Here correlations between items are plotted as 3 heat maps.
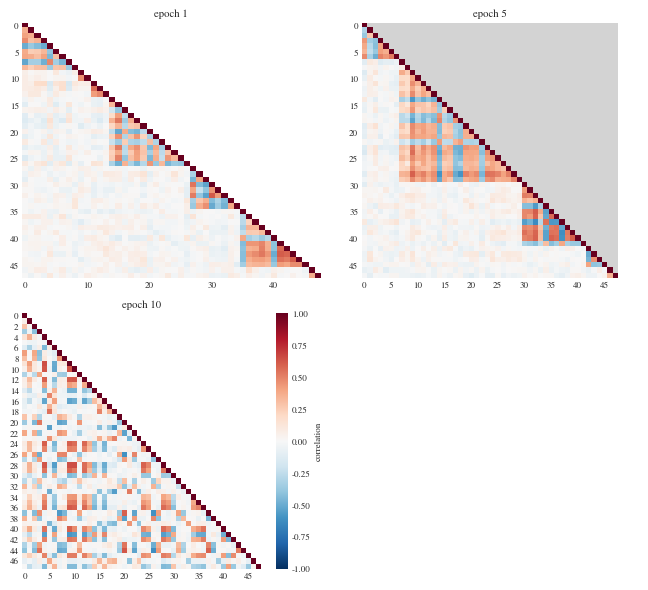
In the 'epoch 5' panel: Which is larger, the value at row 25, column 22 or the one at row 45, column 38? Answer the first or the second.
the second
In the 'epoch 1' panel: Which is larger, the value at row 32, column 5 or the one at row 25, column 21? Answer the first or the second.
the second
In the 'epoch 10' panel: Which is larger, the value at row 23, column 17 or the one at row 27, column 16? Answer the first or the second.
the first
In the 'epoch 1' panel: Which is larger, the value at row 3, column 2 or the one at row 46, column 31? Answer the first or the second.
the first
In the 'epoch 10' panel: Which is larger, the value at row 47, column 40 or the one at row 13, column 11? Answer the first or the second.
the second
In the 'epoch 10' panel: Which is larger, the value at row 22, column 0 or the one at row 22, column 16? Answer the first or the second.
the first
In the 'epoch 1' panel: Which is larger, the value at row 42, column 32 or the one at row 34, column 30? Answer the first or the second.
the first
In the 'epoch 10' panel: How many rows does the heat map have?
48
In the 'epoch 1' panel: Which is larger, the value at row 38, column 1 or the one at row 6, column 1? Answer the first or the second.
the second
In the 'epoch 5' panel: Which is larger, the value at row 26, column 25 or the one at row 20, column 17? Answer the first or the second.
the first
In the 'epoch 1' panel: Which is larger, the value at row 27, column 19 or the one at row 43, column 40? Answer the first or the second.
the first
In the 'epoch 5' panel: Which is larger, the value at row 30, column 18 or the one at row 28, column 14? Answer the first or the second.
the first
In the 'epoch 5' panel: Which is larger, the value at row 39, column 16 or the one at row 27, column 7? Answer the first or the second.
the second
